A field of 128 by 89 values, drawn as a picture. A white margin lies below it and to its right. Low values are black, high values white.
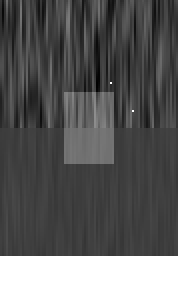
An odd patch, higher than its surroundings, sits in the centre. The grain runs up and down. Two lone cells stand out, each far higher than its neighbours. The bottom part is calmer, past a seam about 50% of the way down. There is no overall slope. The ninth with the highest average is the centre. The values are skewed, with a long tail toward high values.
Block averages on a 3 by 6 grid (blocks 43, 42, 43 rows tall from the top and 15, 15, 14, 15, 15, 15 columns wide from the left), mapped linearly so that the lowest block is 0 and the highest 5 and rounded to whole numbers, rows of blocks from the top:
111011
115511
111111
